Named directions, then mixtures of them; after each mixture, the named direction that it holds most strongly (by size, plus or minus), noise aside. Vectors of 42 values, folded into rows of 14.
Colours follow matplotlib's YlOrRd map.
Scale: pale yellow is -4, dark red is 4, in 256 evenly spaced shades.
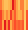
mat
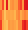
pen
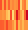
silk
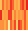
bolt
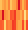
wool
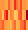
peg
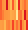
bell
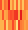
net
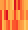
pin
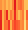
pin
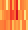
bell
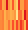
bell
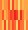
net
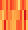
wool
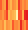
bell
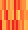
pin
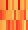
bell
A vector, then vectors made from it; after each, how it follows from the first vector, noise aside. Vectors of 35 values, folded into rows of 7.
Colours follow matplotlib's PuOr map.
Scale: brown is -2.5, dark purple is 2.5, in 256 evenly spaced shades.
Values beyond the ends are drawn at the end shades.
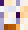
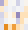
shrunk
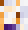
negated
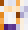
negated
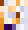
negated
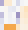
shrunk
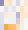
shrunk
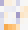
shrunk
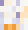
shrunk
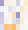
shrunk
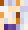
negated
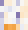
shrunk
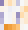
shrunk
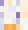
shrunk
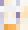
shrunk
